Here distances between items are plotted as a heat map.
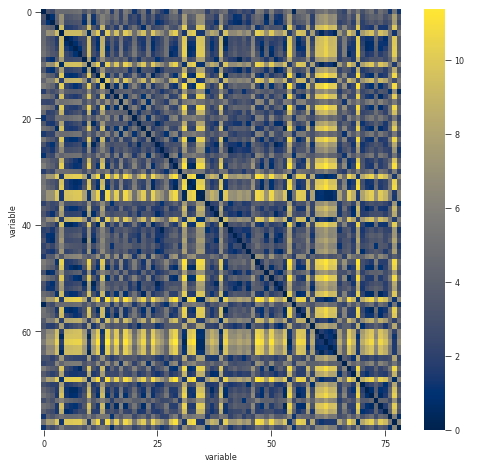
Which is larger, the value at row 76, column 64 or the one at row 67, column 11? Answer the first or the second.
the first
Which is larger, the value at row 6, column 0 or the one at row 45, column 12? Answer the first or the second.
the first
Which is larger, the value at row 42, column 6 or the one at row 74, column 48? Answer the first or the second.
the first
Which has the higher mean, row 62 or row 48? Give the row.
62
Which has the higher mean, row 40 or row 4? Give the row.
4
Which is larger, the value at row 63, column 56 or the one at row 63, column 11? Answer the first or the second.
the first
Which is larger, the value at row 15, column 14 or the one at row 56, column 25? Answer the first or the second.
the first
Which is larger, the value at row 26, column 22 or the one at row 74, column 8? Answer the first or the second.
the first
